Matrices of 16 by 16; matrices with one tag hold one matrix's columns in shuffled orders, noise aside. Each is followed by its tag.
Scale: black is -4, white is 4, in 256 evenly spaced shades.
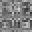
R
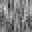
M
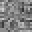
R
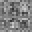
R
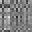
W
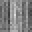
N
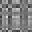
W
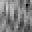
M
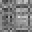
W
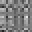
W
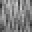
M
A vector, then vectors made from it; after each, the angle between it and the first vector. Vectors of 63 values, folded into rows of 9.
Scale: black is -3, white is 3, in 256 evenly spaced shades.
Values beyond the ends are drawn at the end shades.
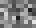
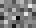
partly aligned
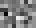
partly opposed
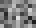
nearly opposite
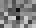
partly aligned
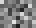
partly aligned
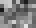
orthogonal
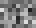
nearly parallel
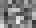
partly opposed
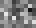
nearly parallel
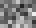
partly opposed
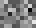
partly aligned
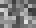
nearly parallel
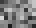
partly opposed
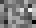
partly opposed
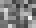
partly aligned
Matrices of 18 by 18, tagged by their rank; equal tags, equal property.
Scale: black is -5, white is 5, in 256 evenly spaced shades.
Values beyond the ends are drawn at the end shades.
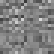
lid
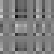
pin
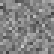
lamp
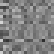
lid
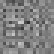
lid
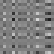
pin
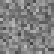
lamp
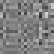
lid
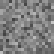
lamp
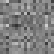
lid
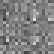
lid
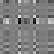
pin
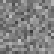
lamp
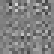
lid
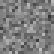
lamp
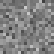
lamp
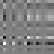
pin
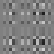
pin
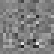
lid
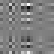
pin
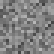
lamp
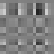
pin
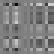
pin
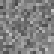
lamp
